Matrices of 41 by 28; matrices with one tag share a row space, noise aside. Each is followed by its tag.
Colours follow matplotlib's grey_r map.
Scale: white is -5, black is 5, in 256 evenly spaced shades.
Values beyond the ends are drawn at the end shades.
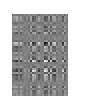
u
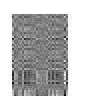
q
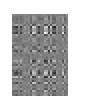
u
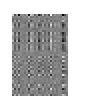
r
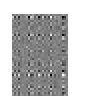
r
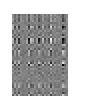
r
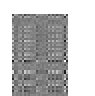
q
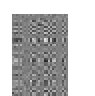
u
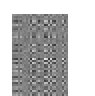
u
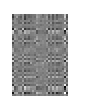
q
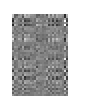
q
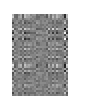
q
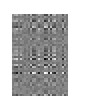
u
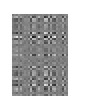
u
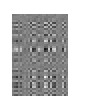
u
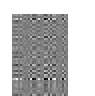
u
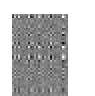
r
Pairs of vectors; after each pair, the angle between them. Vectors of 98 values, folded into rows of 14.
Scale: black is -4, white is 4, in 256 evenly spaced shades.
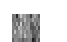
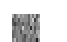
orthogonal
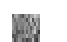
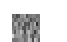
partly opposed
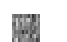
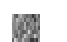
partly aligned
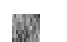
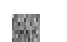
partly aligned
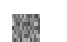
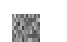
orthogonal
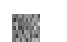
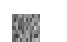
nearly parallel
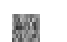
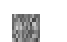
nearly opposite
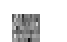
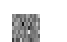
orthogonal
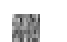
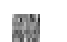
nearly parallel
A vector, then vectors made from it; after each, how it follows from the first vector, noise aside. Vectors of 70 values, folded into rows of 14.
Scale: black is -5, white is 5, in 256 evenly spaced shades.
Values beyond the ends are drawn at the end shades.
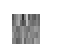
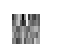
scaled up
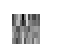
scaled up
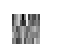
scaled up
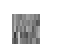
wrapped around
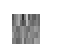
copied
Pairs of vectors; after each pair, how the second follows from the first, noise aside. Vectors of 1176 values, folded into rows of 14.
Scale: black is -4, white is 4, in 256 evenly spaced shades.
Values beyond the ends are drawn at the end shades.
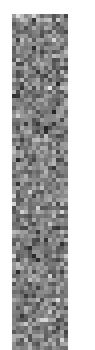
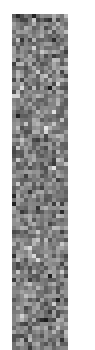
negated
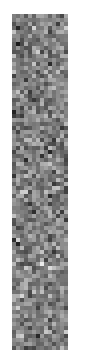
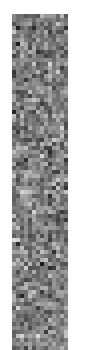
sign-scrambled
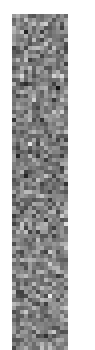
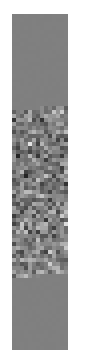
partly zeroed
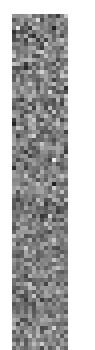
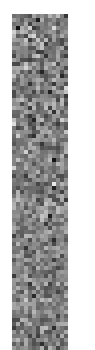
negated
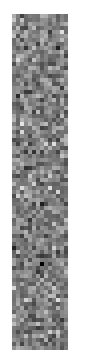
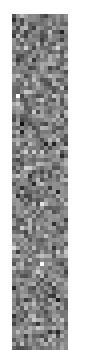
negated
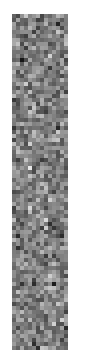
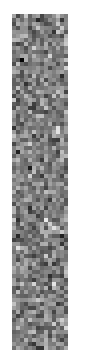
sign-scrambled
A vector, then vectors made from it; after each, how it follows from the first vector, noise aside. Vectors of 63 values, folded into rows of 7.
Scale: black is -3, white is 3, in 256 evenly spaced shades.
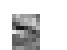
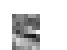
reversed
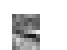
reversed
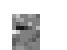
partly zeroed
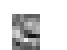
wrapped around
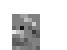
partly zeroed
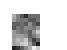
wrapped around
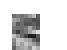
reversed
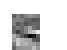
reversed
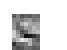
wrapped around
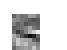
reversed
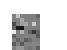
partly zeroed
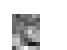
wrapped around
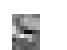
wrapped around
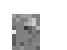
partly zeroed
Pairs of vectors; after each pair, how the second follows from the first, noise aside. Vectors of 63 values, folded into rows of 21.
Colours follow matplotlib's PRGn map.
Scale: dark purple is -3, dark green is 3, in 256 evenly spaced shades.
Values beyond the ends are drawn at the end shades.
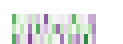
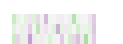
shrunk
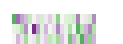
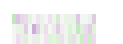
shrunk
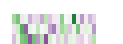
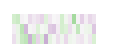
shrunk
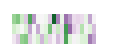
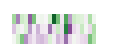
sign-scrambled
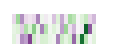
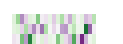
sign-scrambled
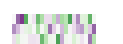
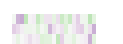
shrunk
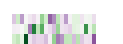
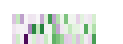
sign-scrambled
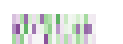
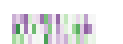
sign-scrambled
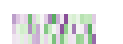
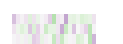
shrunk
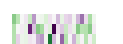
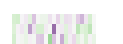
shrunk
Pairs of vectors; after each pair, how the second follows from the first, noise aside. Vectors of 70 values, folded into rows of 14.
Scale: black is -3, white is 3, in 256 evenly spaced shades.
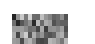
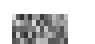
negated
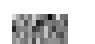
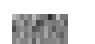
shrunk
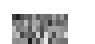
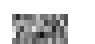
wrapped around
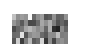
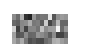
wrapped around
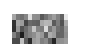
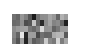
wrapped around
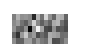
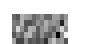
wrapped around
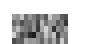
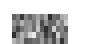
negated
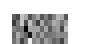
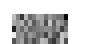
wrapped around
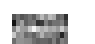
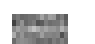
shrunk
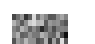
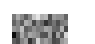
wrapped around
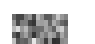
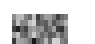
negated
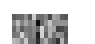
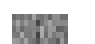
shrunk
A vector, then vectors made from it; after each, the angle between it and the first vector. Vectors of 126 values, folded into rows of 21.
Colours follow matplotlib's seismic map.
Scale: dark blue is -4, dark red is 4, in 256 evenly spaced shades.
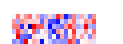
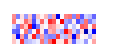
partly opposed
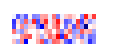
partly opposed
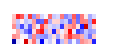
partly aligned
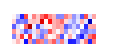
partly opposed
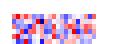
partly aligned
